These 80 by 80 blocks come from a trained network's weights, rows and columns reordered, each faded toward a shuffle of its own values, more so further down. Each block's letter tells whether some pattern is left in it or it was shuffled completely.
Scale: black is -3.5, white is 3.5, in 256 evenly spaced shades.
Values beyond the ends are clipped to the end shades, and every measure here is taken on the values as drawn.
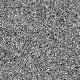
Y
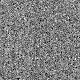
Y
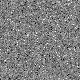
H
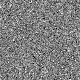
H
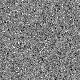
H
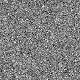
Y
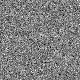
H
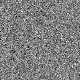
H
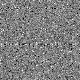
Y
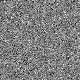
H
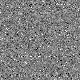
Y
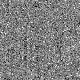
Y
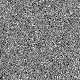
Y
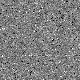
Y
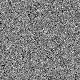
H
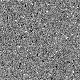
Y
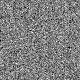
Y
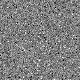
Y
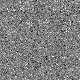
H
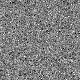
Y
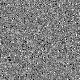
Y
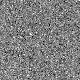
Y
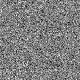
Y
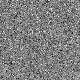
Y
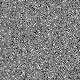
H
